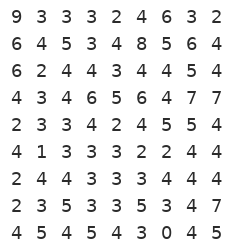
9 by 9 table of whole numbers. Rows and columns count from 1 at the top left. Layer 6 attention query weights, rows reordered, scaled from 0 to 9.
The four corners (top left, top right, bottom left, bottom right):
9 2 4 5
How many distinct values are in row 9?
4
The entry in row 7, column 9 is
4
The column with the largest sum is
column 8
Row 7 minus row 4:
-2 1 0 -3 -2 -3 0 -3 -3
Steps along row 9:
up down up down down down up up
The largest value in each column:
9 5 5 6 5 8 6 7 7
